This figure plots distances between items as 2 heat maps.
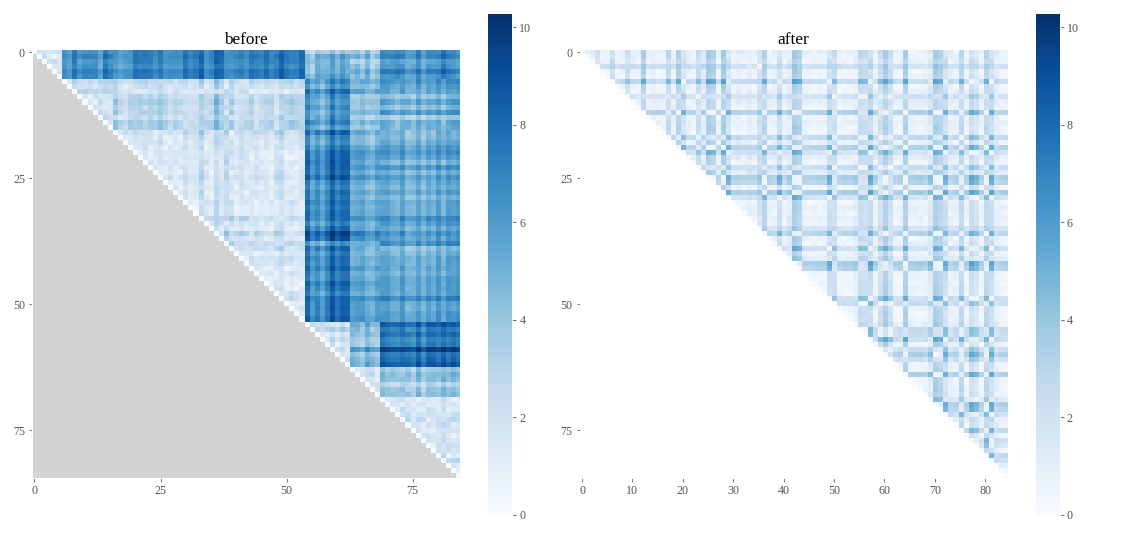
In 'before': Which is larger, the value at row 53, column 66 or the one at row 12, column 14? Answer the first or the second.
the first
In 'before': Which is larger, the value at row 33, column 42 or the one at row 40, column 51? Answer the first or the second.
the first
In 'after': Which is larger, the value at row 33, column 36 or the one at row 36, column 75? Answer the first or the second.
the first
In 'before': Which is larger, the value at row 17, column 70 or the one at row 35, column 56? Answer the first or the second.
the second
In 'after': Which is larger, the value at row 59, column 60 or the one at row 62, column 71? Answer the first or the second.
the second
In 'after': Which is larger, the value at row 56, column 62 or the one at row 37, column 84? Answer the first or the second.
the first
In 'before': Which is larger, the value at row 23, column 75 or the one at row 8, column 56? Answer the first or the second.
the second
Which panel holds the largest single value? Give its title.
before
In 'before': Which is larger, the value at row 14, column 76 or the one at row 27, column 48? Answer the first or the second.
the first
